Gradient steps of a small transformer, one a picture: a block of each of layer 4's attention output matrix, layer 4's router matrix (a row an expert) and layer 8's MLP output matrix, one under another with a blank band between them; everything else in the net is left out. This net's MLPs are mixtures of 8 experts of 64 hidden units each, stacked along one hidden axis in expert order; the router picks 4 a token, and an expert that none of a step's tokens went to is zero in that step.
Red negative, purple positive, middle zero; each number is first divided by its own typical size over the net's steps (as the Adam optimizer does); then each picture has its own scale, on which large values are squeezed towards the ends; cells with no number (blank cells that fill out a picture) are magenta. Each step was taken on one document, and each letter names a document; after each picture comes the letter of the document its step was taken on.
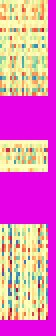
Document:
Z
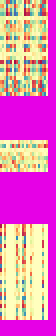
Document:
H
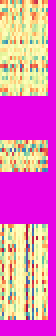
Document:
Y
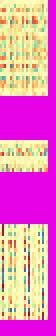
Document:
Z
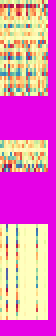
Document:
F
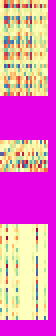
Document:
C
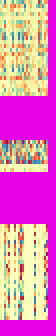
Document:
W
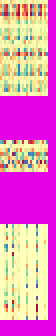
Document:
C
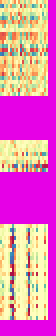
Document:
Y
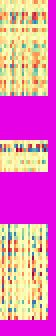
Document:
Z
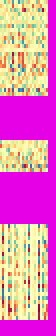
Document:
Z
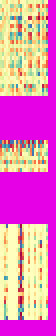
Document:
W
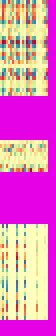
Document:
F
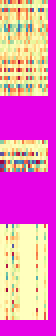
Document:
C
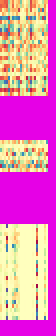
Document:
C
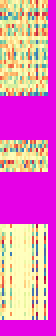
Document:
Y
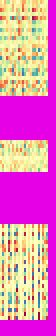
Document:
Z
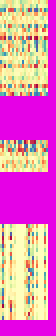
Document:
Y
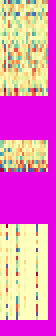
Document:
F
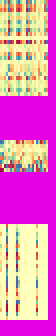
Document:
F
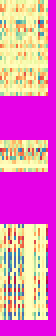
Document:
W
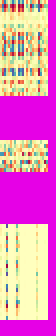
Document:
F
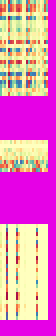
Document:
F
